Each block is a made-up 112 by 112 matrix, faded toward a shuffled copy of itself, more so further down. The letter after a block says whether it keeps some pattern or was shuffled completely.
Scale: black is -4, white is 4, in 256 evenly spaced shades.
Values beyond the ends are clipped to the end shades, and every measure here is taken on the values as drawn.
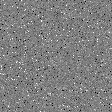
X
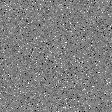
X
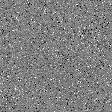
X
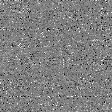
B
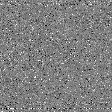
B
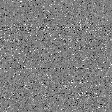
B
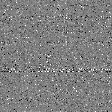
B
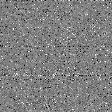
B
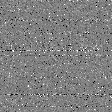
B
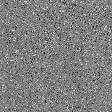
X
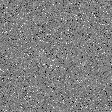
X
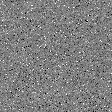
X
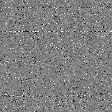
B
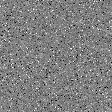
X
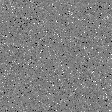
X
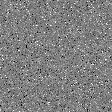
X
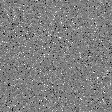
X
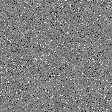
X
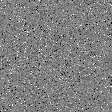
X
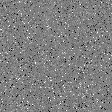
X
